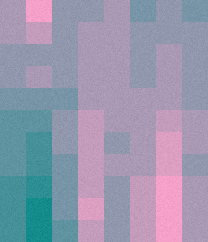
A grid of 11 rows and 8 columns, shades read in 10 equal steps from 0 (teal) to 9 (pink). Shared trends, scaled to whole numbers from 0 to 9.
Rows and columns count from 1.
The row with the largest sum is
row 2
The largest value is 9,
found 4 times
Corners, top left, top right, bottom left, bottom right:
6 4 2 6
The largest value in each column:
6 9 5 8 6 7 9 6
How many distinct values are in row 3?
2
